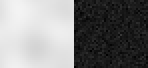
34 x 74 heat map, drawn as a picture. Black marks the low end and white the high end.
It is made of 1 by 2 panels. Panel 1,1: very high, smooth, faint in contrast. Panel 1,2: very low, fine-grained, faint in contrast.
